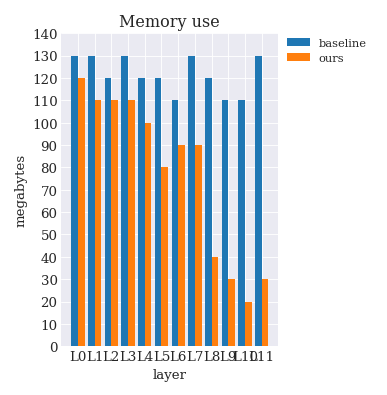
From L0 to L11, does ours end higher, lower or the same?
lower
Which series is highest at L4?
baseline
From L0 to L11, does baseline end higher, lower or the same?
the same
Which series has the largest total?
baseline
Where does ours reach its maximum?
L0
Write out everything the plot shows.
Title: Memory use
x-axis: layer, ticks L0 L1 L2 L3 L4 L5 L6 L7 L8 L9 L10 L11
y-axis: megabytes, ticks 0 10 20 30 40 50 60 70 80 90 100 110 120 130 140
Legend: baseline, ours
Values:
baseline: 130 130 120 130 120 120 110 130 120 110 110 130
ours: 120 110 110 110 100 80 90 90 40 30 20 30
